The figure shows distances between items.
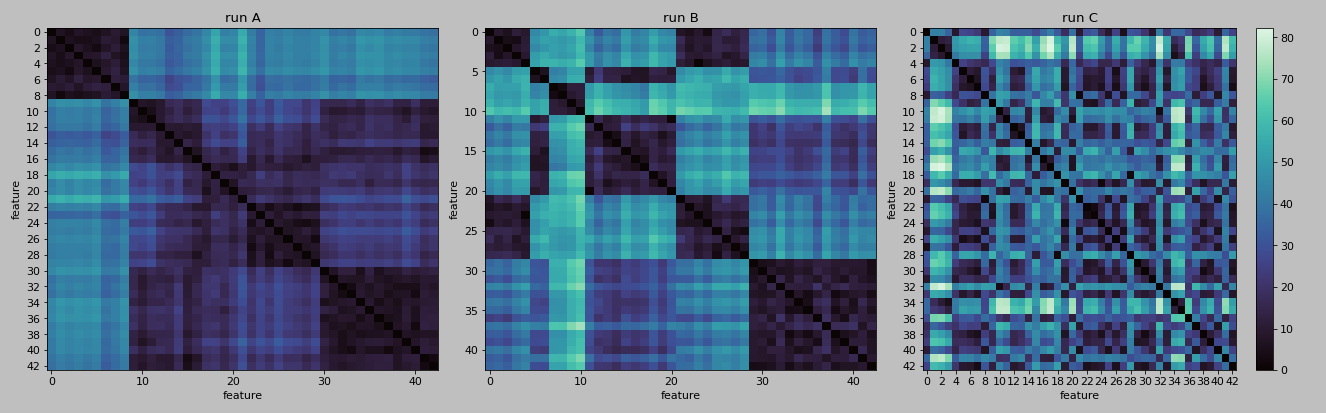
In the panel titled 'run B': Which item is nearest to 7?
8
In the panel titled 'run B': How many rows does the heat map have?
43
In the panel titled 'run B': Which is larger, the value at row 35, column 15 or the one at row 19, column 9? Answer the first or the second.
the second
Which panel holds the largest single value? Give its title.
run C
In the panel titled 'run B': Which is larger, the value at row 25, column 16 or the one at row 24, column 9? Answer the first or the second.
the second
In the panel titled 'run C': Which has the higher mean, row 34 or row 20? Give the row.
34
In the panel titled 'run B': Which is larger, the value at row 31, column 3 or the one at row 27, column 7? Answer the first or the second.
the second
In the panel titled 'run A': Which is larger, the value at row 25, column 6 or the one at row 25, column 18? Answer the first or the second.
the first
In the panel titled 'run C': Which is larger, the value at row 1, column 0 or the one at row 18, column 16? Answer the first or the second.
the first
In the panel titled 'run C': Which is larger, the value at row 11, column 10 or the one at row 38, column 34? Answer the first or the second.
the second
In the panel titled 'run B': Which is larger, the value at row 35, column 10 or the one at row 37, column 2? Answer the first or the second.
the first
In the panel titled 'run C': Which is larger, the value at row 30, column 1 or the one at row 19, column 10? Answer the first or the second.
the first
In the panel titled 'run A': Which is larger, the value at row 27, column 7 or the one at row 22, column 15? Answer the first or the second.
the first
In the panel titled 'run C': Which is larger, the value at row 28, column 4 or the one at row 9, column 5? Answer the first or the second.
the first
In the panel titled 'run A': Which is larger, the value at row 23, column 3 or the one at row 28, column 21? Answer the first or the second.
the first
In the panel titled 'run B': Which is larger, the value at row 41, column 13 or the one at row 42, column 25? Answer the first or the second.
the second
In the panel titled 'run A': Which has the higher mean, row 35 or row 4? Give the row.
4
